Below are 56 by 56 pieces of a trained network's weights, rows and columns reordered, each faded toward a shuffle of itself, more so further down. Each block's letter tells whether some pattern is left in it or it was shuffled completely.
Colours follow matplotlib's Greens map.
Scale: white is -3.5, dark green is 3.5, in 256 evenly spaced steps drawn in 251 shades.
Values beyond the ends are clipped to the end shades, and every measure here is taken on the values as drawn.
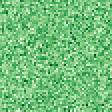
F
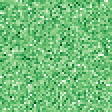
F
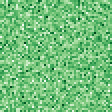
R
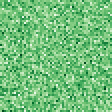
F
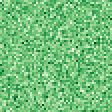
F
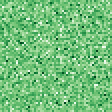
F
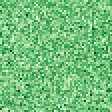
F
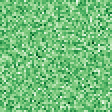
F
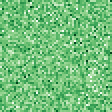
F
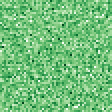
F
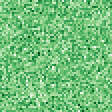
R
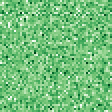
F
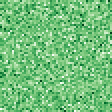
R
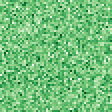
F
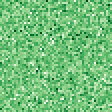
F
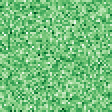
R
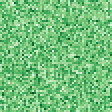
R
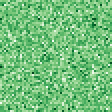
R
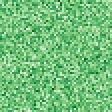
F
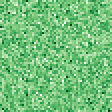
F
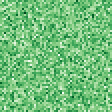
F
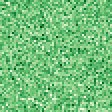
R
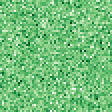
R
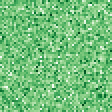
R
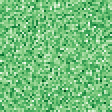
R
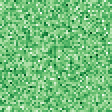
R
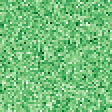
F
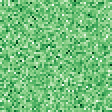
F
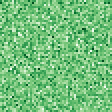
F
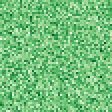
F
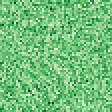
R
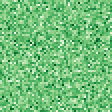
F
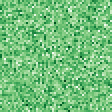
R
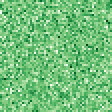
R
